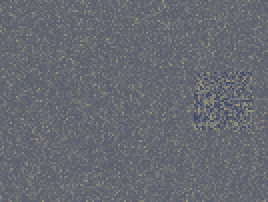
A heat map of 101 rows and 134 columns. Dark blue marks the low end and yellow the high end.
No row or column stands out. Overall the values sit about 40% of the way up the scale. There is no overall slope. There are no regular stripes. Values change most from cell to cell in the middle right. Fine speckle covers the field. In the middle right lies a patch that is rougher than the rest.
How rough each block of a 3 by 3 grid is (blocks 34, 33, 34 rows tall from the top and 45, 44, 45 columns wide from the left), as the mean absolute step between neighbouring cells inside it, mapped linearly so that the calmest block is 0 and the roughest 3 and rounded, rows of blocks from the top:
000 / 003 / 000
